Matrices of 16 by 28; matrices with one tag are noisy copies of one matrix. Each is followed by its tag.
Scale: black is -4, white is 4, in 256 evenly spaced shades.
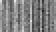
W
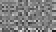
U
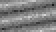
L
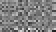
U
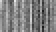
W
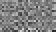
U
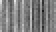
W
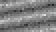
L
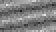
L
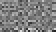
U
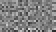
U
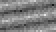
L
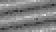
L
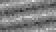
L
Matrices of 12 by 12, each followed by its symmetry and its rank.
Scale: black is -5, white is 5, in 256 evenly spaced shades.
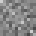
symmetric, full rank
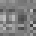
neither, rank two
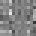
neither, rank two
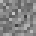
symmetric, full rank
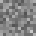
symmetric, full rank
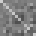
symmetric, full rank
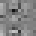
neither, rank two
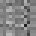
neither, rank two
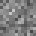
symmetric, full rank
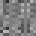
neither, rank two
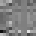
neither, rank two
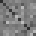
symmetric, full rank
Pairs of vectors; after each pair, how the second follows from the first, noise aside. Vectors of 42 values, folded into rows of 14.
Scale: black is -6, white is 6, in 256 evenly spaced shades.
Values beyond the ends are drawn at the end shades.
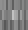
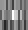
scaled up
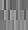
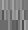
reversed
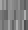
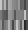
scaled up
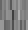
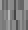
reversed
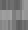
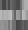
scaled up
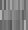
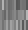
reversed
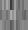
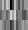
scaled up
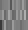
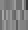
reversed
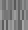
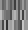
scaled up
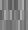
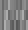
reversed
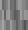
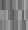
reversed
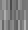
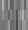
reversed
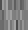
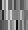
scaled up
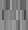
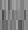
reversed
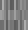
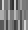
scaled up
